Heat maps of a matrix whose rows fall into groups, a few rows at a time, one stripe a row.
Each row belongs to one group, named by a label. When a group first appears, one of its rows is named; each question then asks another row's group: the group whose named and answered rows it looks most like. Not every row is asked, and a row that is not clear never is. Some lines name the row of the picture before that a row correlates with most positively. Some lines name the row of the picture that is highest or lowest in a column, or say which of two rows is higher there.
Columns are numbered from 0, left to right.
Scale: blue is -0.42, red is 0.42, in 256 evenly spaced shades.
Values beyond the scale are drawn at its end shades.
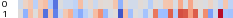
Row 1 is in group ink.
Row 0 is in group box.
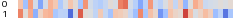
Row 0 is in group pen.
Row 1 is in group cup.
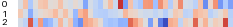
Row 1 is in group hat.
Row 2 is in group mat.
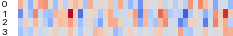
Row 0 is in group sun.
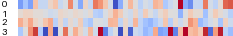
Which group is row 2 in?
box
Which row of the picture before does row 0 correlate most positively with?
3
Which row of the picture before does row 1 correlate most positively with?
2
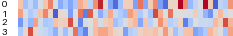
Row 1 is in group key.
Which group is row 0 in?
cup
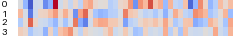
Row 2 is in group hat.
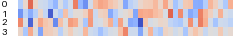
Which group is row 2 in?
sun
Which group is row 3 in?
pen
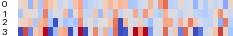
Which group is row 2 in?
box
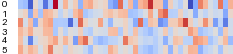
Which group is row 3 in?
box
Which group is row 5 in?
box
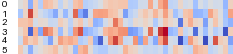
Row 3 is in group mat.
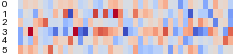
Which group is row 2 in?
sun
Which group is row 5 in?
box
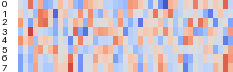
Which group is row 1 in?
key
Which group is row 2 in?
sun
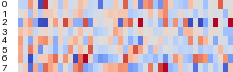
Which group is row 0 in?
pen
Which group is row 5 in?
key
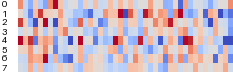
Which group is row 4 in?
cup
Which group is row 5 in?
box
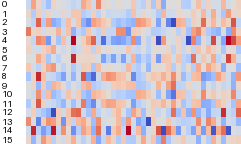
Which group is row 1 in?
ink
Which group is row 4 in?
ink
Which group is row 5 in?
sun
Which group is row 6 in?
ink
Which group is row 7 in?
sun
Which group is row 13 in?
sun
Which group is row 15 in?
ink
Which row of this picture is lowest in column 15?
4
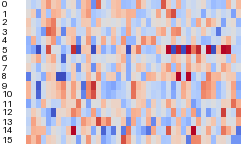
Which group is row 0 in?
key
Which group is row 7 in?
key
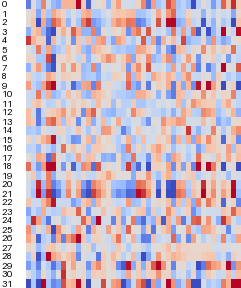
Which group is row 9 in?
sun
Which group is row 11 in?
ink
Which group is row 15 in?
sun
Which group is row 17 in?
pen
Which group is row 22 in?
sun
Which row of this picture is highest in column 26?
29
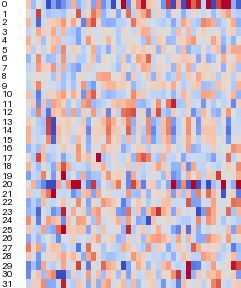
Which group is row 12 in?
pen
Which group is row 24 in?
sun
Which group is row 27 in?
cup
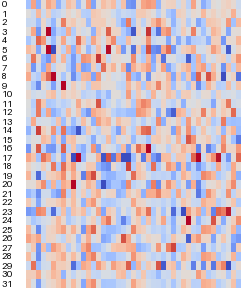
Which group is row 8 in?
sun
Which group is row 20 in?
ink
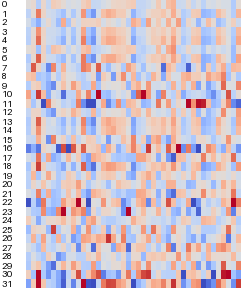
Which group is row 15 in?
pen
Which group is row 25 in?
pen
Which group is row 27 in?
key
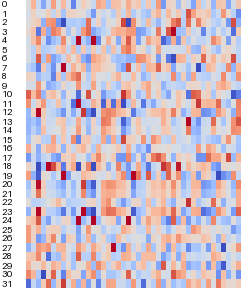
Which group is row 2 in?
box
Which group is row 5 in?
pen
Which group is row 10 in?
cup
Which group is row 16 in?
sun
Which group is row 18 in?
key
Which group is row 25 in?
cup
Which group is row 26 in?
key
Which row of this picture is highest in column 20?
24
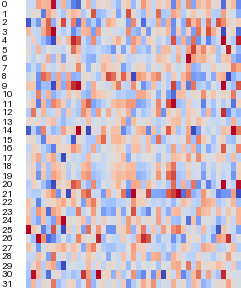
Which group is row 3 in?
sun
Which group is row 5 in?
ink
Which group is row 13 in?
box
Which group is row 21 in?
box
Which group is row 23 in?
pen
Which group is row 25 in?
key
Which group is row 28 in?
pen
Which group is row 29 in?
box
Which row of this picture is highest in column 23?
26
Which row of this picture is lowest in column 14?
2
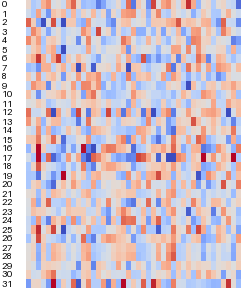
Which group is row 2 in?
key
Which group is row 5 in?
box
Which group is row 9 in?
ink
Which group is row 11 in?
ink
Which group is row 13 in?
cup
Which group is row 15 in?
box
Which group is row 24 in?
pen
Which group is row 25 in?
box
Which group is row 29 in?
key
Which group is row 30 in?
sun
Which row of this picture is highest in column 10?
12
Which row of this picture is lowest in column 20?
7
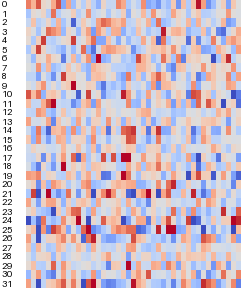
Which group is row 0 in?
box
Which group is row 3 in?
key
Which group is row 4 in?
ink
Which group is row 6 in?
key
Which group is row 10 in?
cup
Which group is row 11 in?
sun
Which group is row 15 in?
pen
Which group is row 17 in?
pen
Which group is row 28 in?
ink
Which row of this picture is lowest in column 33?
24
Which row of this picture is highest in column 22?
6
